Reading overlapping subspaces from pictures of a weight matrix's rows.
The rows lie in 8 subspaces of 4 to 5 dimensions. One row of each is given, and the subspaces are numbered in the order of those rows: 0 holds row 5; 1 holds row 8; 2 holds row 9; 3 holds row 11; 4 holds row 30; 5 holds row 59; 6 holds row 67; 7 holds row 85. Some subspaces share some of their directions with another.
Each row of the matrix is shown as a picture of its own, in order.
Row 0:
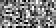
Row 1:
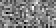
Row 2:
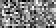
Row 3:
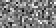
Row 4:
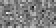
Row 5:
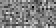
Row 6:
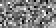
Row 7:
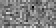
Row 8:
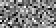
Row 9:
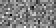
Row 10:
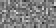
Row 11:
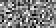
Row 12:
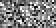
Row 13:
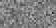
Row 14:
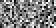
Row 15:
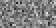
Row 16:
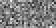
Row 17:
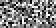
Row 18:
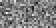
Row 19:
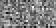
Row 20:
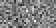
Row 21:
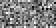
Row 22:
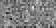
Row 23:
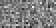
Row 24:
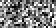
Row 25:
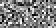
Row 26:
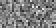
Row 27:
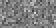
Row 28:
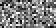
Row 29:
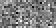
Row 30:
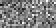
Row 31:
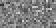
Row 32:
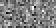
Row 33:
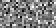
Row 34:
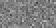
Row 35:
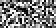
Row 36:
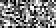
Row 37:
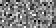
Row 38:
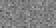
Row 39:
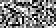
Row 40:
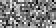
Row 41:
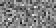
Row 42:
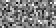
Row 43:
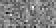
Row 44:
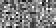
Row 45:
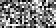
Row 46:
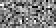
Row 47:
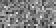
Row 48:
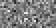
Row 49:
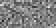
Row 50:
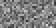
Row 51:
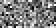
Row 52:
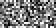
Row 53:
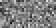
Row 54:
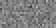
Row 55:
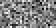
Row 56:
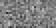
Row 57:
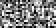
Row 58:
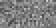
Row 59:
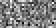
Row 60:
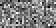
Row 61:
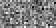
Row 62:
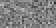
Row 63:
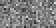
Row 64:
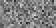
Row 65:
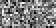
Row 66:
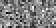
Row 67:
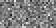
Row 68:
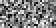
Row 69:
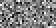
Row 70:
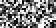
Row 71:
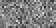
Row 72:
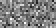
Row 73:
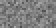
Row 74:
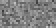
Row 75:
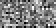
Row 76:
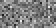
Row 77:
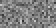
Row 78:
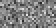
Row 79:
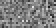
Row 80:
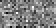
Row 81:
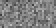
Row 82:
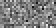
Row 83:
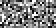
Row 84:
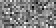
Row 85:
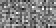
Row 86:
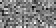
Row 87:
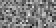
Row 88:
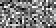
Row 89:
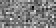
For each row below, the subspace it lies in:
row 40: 5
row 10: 7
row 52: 6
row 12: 5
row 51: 7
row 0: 0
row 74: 5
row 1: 3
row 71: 6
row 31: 5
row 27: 2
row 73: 1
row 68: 1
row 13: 3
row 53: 3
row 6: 1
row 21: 0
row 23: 0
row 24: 0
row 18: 3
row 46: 5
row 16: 5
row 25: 2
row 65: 5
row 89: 0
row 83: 2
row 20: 1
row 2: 5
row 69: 4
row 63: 2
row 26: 5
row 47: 1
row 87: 0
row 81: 4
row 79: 0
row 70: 1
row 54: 5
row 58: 3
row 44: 7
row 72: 5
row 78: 3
